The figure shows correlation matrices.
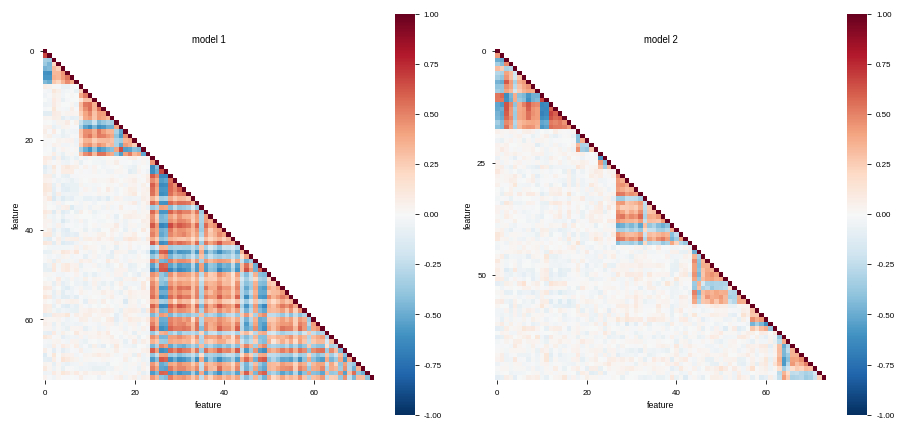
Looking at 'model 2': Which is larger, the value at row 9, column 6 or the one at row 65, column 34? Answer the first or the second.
the first
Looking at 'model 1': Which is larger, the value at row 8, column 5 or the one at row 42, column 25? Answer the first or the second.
the second
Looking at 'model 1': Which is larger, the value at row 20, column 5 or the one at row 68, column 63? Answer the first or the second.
the second
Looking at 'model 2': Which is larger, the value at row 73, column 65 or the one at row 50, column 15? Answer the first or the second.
the first
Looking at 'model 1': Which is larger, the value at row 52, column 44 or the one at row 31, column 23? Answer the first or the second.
the second
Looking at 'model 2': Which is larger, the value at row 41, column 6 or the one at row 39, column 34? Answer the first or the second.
the first
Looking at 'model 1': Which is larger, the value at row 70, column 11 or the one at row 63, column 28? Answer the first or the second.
the first
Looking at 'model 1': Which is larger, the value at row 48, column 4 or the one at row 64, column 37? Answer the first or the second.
the second
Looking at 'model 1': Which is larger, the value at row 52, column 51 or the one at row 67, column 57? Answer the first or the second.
the second
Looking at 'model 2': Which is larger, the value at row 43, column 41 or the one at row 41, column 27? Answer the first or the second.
the second
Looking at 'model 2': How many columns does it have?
74
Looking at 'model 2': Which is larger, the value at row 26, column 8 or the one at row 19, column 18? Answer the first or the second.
the first
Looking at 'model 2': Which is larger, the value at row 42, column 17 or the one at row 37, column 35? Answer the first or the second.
the second
